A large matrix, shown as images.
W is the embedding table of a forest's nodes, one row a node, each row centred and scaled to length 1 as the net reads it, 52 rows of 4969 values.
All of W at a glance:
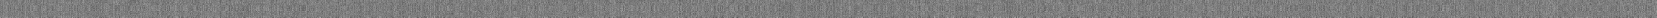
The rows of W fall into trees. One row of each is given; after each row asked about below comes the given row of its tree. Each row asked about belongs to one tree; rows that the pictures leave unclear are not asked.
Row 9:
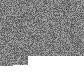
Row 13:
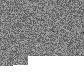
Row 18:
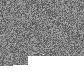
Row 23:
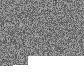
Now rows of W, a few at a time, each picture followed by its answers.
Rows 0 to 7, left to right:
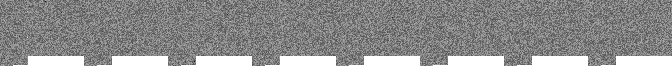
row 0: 13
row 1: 23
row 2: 13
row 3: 13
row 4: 23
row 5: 9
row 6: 23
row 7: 23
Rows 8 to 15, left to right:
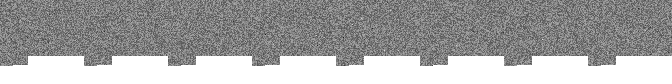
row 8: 23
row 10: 23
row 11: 9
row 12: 9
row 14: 9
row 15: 9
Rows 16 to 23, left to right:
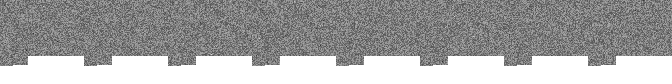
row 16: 18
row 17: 18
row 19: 18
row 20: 23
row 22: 18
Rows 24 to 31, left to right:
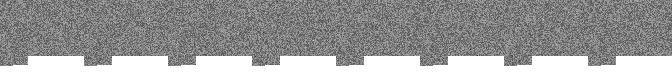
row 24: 18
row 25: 18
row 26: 18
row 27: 23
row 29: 18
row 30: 18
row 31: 18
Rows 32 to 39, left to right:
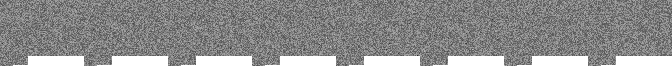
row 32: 18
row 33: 9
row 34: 9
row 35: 9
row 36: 18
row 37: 9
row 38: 23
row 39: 13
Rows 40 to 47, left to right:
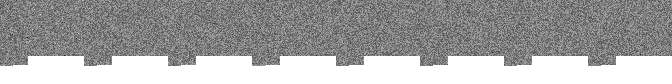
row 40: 13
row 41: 9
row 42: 9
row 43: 13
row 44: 18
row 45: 18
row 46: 13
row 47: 23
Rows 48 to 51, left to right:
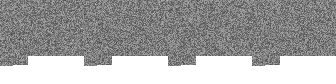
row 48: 23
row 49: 23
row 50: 18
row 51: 23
